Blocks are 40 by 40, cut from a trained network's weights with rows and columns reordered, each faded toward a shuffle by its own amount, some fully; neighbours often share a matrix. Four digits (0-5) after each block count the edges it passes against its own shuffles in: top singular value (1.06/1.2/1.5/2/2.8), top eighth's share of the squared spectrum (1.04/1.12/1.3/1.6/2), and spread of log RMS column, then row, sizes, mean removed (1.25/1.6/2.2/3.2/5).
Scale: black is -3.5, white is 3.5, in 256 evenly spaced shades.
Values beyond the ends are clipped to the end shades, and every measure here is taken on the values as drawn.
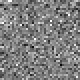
2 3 0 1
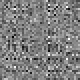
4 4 2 2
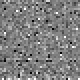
2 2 0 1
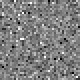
0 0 0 0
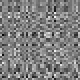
4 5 3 3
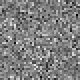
2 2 0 0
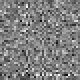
3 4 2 2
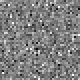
0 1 0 0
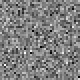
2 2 0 0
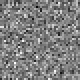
0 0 0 0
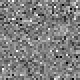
2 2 0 1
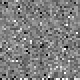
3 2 0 1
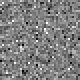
2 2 0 0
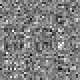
3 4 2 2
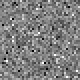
2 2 0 0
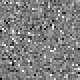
0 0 0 0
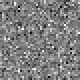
0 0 0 0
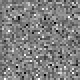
0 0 0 0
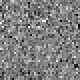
3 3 1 1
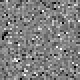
0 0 0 0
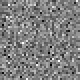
2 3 1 0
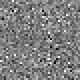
1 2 0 0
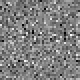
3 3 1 1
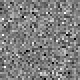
2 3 0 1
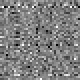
3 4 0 2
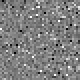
1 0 0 0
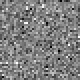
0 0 0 0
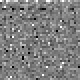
2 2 0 1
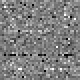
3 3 1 1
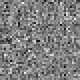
2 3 1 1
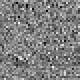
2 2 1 0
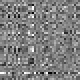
4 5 2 3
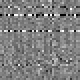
4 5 0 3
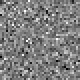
2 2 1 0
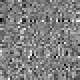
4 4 2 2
